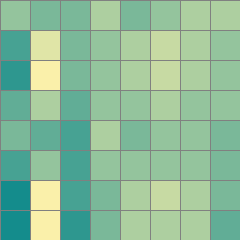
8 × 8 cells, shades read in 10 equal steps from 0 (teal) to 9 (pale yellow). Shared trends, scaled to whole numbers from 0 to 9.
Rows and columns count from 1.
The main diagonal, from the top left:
5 8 4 5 4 5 6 3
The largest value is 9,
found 3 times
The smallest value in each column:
0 3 1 4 4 5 5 3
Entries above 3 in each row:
8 7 7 6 6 6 6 5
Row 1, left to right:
5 4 4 6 4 5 6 6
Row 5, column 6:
5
